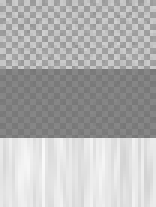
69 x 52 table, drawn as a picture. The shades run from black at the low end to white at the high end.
The table splits into 3 rows of 1 panel. Panel 1,1: high, checkered. Panel 2,1: middling, checkered, faint in contrast. Panel 3,1: very high, streaked downward, faint in contrast.
